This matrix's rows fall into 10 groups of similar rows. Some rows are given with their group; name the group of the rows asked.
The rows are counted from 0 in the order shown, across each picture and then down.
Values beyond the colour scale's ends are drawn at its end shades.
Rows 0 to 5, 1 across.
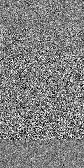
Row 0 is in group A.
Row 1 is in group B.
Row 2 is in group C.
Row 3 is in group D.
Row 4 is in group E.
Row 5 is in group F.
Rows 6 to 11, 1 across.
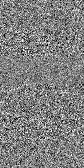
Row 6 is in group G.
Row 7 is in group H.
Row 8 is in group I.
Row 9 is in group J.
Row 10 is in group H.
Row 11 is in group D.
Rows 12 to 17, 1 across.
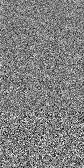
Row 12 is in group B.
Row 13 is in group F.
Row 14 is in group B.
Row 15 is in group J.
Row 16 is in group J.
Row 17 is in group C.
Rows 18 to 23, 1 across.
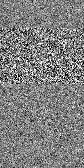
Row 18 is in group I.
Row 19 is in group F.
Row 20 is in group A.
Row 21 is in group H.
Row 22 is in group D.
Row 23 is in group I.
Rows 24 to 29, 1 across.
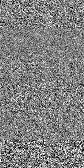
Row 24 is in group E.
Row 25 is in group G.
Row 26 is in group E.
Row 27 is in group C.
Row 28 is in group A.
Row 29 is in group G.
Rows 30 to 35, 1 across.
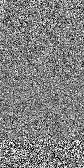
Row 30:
B
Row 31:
E
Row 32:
A
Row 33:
I
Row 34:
H
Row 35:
G
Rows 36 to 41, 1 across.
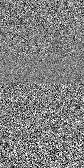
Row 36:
D
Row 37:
H
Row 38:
C
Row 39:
C
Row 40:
I
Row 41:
A
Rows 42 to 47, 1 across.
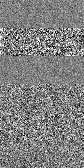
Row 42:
E
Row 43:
B
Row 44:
A
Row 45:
E
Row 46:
H
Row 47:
J
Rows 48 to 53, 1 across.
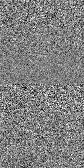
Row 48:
F
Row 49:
G
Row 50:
G
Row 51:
D
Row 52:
B
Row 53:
J
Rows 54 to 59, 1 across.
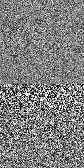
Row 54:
I
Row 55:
C
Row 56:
A
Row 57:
D
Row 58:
F
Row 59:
A
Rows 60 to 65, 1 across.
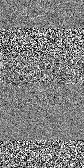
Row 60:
F
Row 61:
A
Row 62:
B
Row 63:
A
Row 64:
E
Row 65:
C
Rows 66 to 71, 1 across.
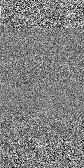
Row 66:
B
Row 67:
C
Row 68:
J
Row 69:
E
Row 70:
G
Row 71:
A
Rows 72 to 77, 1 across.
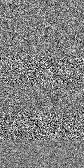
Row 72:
H
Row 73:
H
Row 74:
E
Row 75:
I
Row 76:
A
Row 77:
G
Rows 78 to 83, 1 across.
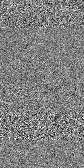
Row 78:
J
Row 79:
F
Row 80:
E
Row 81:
H
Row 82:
H
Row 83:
G
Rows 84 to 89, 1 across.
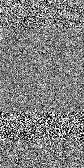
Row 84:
E
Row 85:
B
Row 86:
A
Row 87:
C
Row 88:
J
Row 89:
A
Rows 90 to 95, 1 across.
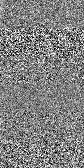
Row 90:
B
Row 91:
E
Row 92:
H
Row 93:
D
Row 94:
B
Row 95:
H
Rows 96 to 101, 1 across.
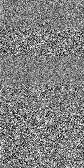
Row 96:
B
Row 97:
F
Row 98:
C
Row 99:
H
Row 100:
F
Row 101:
B
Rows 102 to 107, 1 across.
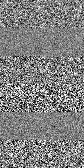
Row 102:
G
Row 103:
I
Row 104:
D
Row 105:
E
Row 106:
G
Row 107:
C
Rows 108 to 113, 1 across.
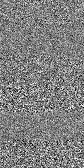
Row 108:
I
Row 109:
E
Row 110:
F
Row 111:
H
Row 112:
I
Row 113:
D
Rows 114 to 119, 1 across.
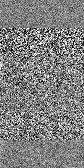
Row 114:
E
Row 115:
F
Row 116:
B
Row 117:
D
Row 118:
E
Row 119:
B
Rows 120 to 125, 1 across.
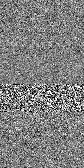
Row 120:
F
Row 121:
C
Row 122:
I
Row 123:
D
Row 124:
I
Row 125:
D
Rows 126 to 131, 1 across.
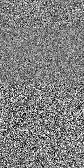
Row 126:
I
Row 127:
H
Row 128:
J
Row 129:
C
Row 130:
B
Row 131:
D
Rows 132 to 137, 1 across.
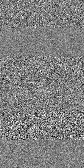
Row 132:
C
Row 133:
E
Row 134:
G
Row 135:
A
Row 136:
C
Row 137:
H
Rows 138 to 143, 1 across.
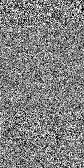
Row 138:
G
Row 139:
H
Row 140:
I
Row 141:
C
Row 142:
B
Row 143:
D
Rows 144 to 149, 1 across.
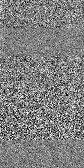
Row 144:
B
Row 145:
B
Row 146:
D
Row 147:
H
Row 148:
F
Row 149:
E
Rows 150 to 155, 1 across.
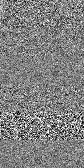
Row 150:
B
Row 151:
H
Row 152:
I
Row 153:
H
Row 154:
G
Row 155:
I
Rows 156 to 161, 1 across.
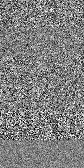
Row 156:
F
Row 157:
F
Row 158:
G
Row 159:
H
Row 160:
E
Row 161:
A
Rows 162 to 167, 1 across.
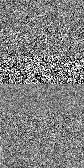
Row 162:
F
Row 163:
J
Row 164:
I
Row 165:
H
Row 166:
A
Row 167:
B
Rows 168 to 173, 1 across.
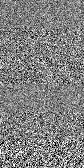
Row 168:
D
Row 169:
D
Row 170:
E
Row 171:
H
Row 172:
B
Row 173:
C
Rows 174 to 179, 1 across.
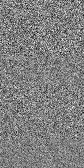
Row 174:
G
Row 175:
D
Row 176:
H
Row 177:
H
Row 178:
A
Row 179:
E
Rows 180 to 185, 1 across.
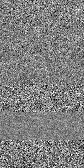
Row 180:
I
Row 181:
I
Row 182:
J
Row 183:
I
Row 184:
G
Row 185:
J
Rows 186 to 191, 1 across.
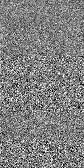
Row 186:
J
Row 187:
B
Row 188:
C
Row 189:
C
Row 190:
F
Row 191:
E
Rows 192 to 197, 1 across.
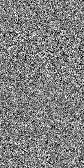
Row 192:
A
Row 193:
H
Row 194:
D
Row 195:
G
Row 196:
G
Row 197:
H
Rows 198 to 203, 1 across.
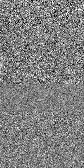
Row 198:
I
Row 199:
F
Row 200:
B
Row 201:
F
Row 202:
I
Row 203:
H
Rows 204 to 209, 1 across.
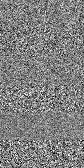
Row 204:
H
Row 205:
F
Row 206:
G
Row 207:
H
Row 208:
D
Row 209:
A
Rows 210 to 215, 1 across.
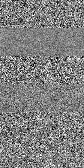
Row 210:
D
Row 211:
B
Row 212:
D
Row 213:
I
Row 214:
F
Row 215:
E
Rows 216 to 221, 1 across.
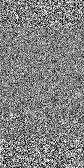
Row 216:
A
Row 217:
H
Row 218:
C
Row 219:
I
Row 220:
J
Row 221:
B
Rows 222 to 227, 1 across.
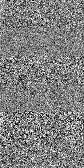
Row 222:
B
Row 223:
G
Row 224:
G
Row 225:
D
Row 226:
B
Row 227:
F
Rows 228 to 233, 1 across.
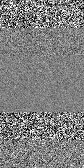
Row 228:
J
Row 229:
E
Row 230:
E
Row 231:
D
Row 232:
F
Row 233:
C
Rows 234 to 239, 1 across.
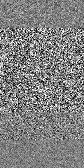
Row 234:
H
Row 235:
C
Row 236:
B
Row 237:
A
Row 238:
E
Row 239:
D
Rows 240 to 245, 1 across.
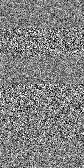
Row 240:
G
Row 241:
A
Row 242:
B
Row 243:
C
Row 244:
H
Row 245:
C
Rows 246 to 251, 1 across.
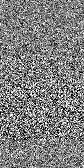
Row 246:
B
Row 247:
I
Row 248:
E
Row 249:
E
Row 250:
J
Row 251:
C
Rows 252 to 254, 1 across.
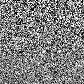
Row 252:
D
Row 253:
G
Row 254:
I
